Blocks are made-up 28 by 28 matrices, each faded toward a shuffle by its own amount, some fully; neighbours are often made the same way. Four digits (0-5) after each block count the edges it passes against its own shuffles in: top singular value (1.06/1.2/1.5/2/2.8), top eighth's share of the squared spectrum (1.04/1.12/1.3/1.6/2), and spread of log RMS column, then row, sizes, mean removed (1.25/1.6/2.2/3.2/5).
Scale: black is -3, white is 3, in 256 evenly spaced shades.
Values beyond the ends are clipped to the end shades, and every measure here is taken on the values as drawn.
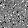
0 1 0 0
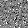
0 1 0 0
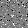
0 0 0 0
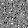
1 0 0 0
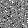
0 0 0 0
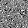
1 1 0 1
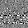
2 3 0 3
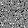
1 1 0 0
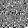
1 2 0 2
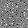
0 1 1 0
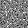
0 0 0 0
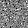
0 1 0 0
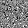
0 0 0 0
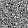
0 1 0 0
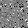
2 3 1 1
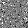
1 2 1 0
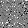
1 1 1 1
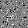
1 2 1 1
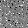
1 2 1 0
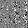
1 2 2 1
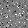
1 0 0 0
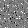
1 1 0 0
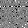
3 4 0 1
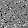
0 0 0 0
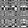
4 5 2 3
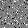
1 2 0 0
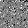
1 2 0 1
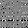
3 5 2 2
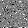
2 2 0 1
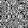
3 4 2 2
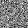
2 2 0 0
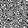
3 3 1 0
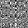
3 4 2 1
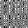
4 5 3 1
